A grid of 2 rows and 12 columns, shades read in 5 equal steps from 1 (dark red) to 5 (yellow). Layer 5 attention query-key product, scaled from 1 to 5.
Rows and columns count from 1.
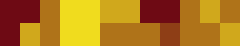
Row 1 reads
1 1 3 5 5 4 4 1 1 3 4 3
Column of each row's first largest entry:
4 4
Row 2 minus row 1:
0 3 0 0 0 -1 -1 2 1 0 -1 1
